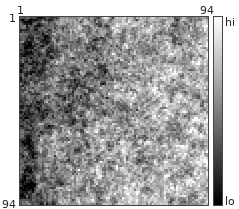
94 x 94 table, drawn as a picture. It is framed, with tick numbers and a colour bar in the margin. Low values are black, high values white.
Stripes: none. Slope: up to the right. Grain: blotchy. Odd rows or columns: none.
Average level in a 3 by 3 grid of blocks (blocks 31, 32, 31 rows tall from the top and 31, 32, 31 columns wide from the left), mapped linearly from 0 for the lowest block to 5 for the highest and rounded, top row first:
0 3 4
0 3 5
1 4 5
